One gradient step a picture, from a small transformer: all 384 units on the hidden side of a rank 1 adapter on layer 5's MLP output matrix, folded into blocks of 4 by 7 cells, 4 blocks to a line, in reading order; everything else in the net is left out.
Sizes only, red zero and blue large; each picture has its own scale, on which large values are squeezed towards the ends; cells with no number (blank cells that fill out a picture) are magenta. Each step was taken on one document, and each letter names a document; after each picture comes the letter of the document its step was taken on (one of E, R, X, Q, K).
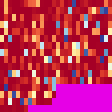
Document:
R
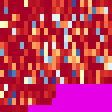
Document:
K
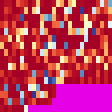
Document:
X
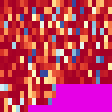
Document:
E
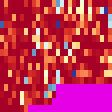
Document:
R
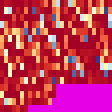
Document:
K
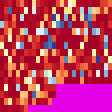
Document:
X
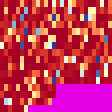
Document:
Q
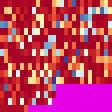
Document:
K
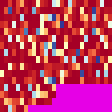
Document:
Q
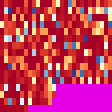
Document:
K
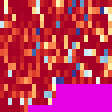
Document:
R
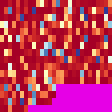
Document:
Q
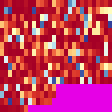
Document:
K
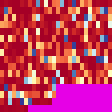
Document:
R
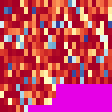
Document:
K
